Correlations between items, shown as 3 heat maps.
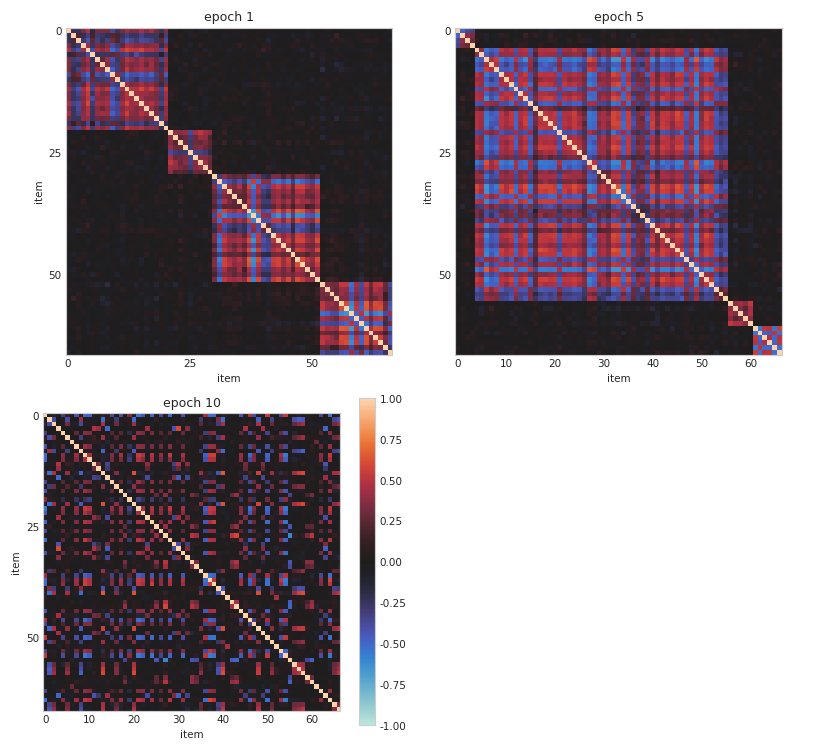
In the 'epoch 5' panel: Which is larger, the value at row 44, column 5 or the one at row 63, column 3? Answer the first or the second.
the first
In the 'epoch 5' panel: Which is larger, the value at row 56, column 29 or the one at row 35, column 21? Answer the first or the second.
the first
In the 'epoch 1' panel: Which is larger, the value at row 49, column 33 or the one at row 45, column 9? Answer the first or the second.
the first
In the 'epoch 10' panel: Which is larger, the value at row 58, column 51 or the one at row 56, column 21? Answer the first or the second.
the first
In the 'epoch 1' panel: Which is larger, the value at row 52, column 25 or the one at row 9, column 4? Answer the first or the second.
the first
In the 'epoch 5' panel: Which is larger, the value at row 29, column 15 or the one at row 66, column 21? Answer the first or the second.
the second
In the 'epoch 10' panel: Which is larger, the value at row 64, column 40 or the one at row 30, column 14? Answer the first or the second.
the first
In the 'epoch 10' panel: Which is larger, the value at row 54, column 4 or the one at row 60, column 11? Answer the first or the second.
the second
